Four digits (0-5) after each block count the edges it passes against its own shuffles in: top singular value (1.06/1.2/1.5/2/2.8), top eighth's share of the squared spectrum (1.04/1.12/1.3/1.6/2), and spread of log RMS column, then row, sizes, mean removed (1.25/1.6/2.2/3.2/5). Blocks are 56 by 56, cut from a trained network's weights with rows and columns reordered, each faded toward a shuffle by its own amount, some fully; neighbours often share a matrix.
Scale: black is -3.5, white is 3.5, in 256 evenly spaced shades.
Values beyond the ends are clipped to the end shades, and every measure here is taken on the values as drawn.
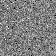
0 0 0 0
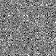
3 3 2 2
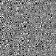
3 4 2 2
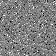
0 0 0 0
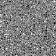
2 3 2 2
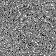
1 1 0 0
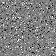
2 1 0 1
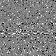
3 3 0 2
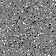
0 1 0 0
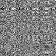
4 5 2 2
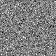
0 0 0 0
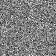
0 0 0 0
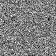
0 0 0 0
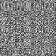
3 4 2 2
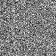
2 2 0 0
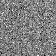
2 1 0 0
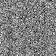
2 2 1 0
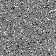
0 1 0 0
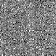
2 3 1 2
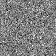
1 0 0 0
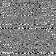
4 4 0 3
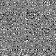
3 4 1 3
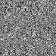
2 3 0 2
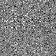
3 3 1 2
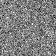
1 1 0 0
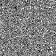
2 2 0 1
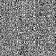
3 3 1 1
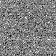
2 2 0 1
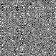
2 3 2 0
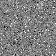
0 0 0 0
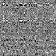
3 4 2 2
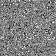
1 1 0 0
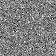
0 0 0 0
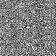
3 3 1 1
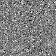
2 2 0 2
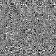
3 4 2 2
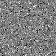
1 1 0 0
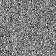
2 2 0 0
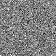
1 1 0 0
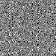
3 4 2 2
